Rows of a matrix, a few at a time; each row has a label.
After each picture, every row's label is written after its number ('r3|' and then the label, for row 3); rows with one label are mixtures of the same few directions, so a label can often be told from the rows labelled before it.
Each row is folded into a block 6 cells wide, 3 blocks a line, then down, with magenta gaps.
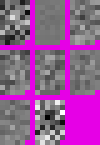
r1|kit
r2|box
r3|kit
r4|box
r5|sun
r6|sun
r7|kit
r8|kit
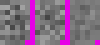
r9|box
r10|kit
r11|sun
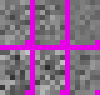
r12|kit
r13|box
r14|sun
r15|box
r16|kit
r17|sun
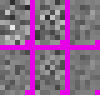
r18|kit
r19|sun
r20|sun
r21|box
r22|sun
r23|sun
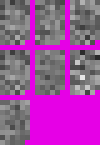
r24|kit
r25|box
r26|kit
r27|kit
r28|kit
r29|kit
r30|box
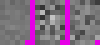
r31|kit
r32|box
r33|box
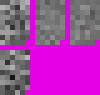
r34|box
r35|kit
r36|sun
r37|kit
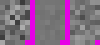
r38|sun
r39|sun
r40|kit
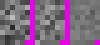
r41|kit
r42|sun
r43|sun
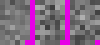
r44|kit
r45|box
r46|kit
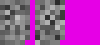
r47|box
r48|sun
